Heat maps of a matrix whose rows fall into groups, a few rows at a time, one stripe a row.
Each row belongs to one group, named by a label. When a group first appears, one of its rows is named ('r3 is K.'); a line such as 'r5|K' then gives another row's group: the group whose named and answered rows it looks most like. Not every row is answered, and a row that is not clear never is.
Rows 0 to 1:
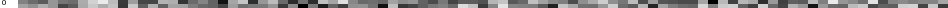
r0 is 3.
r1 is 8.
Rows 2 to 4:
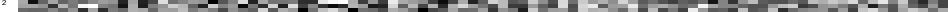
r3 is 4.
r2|3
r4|3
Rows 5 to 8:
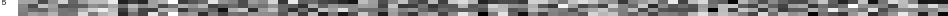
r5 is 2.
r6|8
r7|3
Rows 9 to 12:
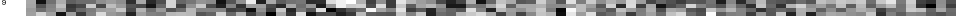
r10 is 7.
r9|3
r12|4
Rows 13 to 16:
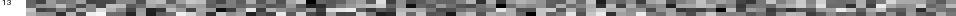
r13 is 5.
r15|3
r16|4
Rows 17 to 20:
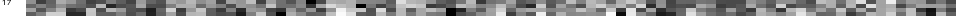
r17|3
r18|3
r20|7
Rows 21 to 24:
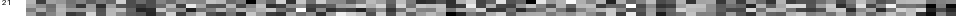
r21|2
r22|7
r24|7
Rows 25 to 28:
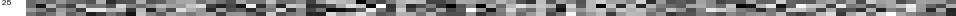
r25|3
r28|3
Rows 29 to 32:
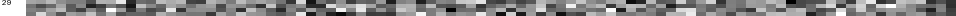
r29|2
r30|3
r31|7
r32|4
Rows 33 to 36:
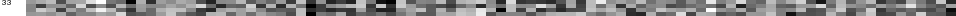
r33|4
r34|5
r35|4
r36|2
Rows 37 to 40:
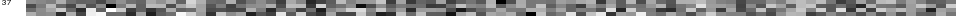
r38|5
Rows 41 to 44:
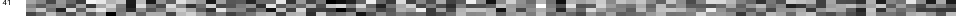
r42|3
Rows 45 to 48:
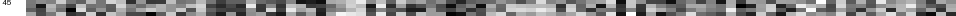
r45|7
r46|5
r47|5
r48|7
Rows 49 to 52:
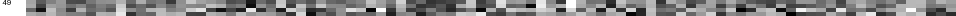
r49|8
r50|2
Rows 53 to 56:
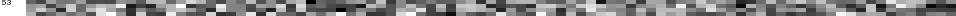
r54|2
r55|4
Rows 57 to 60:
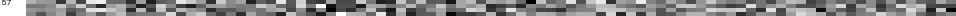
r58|2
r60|7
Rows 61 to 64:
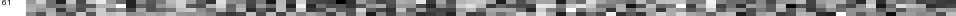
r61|4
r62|2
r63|4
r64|5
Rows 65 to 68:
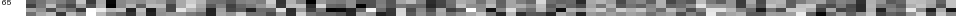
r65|5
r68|4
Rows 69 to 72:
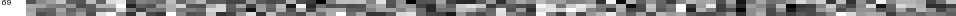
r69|7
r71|2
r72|3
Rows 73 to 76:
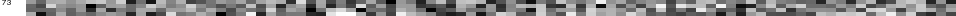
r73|2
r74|5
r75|3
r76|3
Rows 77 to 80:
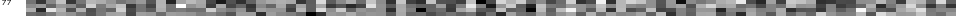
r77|8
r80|3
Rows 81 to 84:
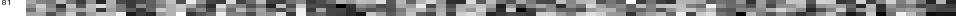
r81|7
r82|4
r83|4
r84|2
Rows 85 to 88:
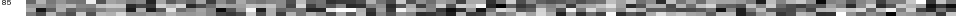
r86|2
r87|3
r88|5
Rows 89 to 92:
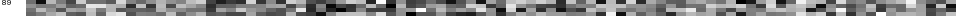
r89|5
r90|8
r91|4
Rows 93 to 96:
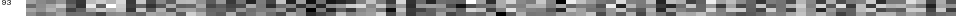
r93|8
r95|8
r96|7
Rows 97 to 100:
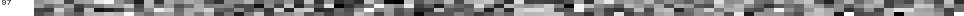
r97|4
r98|8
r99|5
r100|5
